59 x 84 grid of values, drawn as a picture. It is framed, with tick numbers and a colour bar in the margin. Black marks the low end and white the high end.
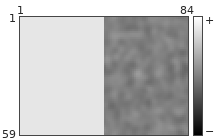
It is made of 1 by 2 panels. Panel 1,1: very high, flat. Panel 1,2: middling, blotchy, faint in contrast.
